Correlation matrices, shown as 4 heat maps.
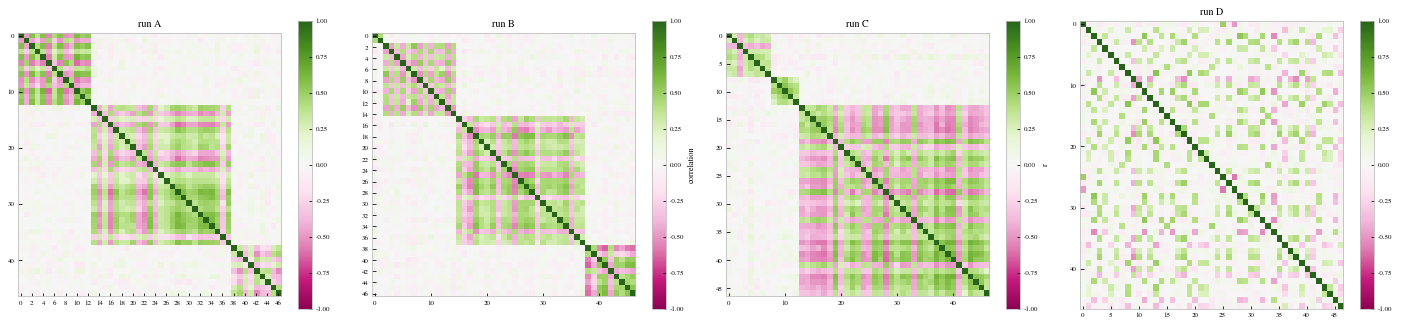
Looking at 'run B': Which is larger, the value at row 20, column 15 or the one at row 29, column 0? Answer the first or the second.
the first
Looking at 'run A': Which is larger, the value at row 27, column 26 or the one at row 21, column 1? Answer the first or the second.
the first
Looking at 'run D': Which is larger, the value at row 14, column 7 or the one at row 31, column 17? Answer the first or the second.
the second
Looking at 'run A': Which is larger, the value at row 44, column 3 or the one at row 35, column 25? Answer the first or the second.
the second
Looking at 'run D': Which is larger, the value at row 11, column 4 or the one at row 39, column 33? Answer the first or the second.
the first
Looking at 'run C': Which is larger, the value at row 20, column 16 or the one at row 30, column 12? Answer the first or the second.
the first
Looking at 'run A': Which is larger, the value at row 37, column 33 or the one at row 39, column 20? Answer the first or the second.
the first
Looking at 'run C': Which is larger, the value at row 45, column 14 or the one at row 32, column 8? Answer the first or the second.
the second
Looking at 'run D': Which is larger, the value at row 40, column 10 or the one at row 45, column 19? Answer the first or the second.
the first
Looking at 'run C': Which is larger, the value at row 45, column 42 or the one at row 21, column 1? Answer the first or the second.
the first
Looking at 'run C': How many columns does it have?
47
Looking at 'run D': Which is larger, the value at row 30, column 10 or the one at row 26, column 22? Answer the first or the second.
the first
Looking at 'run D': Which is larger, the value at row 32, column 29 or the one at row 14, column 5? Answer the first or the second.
the first
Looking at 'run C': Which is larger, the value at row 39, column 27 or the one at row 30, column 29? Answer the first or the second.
the first
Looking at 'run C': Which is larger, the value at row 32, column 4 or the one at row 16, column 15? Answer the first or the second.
the second
